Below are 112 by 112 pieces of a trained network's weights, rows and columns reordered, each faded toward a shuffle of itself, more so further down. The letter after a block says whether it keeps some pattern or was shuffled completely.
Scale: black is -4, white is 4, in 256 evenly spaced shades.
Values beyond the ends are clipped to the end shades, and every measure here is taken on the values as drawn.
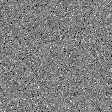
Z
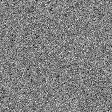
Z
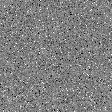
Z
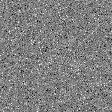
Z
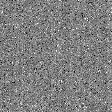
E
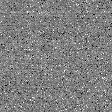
E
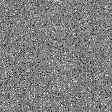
E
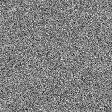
E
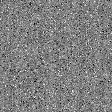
E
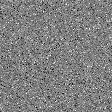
Z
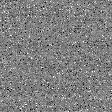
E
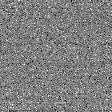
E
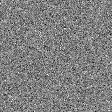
E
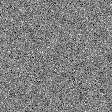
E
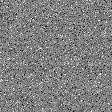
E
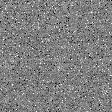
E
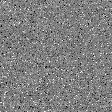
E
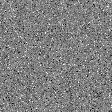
Z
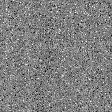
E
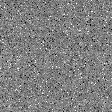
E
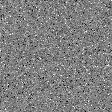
Z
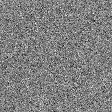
E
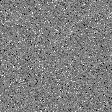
Z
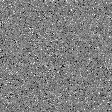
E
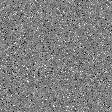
Z
